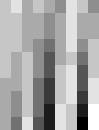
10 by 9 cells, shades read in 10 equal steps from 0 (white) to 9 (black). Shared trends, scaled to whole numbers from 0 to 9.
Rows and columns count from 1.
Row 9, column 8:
8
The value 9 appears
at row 10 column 8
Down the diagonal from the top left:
2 2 3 4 6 2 1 7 0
